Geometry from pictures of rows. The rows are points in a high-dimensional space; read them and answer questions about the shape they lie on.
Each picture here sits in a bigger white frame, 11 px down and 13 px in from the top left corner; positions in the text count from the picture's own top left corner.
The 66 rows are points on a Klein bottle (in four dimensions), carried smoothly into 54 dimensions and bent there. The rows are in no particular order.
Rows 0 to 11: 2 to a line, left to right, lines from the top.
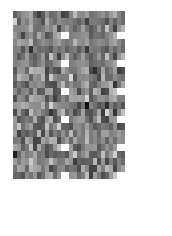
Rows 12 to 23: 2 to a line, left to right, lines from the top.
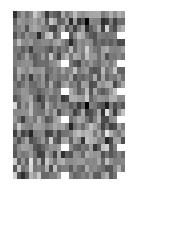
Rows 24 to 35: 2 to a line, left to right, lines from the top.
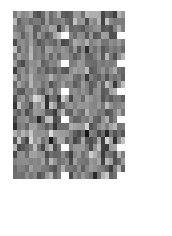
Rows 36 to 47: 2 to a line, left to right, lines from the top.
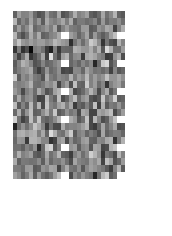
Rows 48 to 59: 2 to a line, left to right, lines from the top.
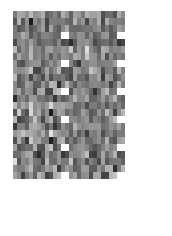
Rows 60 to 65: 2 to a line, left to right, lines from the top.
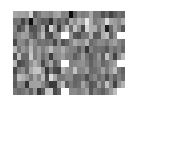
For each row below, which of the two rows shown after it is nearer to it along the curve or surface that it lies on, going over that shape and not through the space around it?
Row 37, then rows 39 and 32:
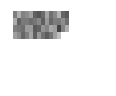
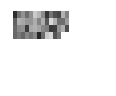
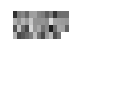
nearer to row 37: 32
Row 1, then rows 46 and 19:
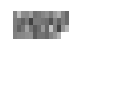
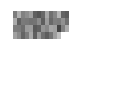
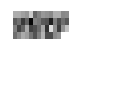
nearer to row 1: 46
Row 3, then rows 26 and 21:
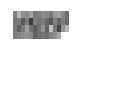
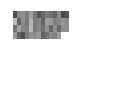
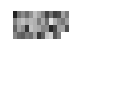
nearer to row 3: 26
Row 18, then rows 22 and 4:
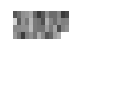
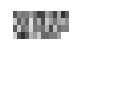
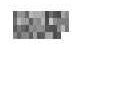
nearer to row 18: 22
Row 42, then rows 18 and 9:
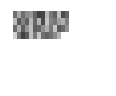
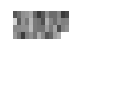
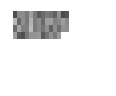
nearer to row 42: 9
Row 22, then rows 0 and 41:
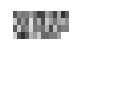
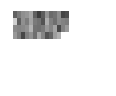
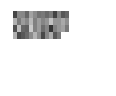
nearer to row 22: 41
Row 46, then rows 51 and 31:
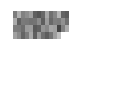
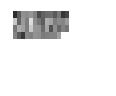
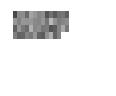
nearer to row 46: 51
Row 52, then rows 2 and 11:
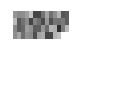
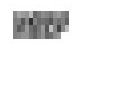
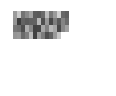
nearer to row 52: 2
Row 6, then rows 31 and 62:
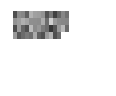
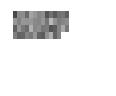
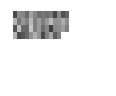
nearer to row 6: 31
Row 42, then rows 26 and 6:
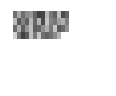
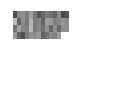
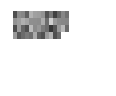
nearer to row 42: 26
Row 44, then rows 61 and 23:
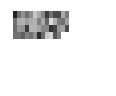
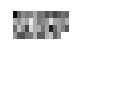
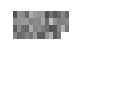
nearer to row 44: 61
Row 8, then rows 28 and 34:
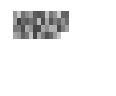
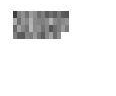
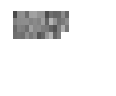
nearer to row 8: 28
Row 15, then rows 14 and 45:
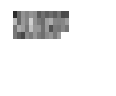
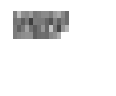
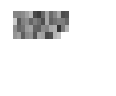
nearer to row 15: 45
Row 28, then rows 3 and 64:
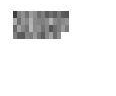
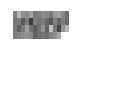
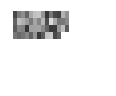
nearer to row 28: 64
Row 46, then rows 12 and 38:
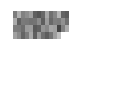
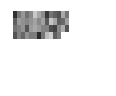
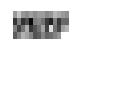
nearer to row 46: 38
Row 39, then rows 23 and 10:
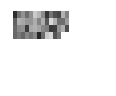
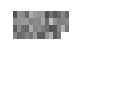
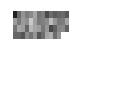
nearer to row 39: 10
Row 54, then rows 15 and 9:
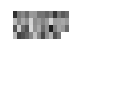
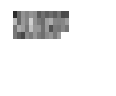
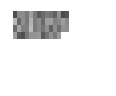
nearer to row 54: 9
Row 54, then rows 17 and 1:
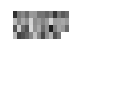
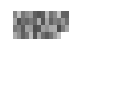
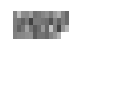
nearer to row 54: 17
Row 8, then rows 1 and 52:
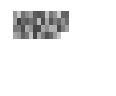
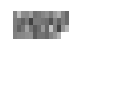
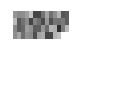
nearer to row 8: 1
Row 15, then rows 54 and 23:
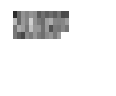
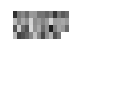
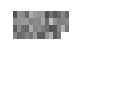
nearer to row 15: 23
